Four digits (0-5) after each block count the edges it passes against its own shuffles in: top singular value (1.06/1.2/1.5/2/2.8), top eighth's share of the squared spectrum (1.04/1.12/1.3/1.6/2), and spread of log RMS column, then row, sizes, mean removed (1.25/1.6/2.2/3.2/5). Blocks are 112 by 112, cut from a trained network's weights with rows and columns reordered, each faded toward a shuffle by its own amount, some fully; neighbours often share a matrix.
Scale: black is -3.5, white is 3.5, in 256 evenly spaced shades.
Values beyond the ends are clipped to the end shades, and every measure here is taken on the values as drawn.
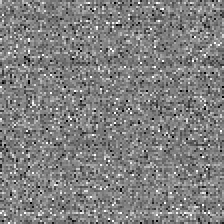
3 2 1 1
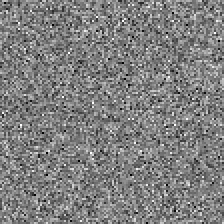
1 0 0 0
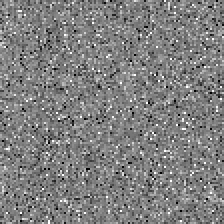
0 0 0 0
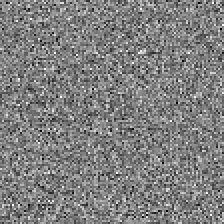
3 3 1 2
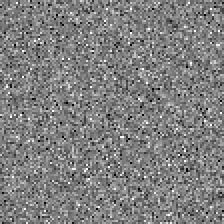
0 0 0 0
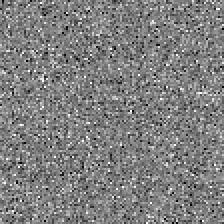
0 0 0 0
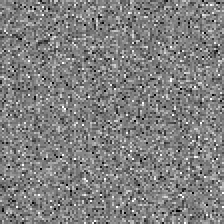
0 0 0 0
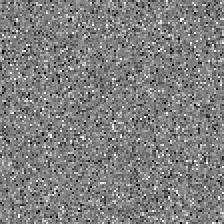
0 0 0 0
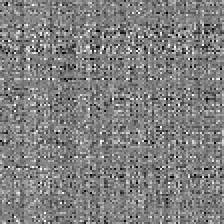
4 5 1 4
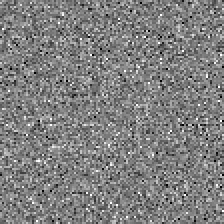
2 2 0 1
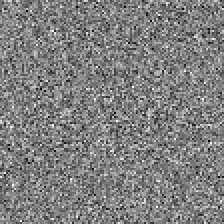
3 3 0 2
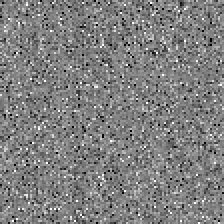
1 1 0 0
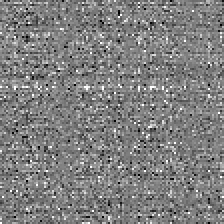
3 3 3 1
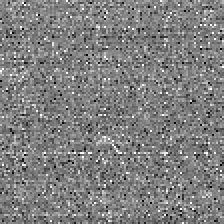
3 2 2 1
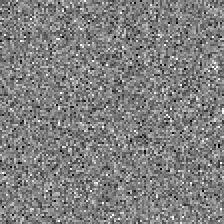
1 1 0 0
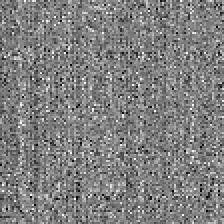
3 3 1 3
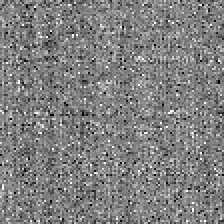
3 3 0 2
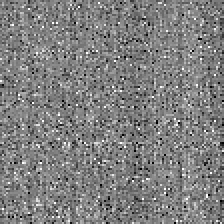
3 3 0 2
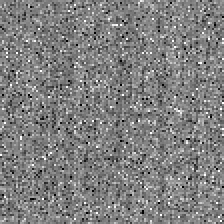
2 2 0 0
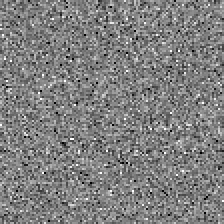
1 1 0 0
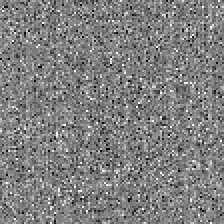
2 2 0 1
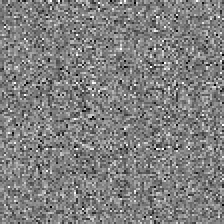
3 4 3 2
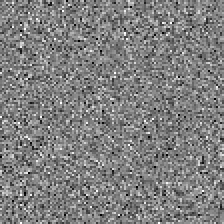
3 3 2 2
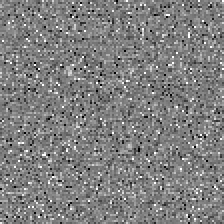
1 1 0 0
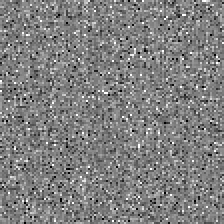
2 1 0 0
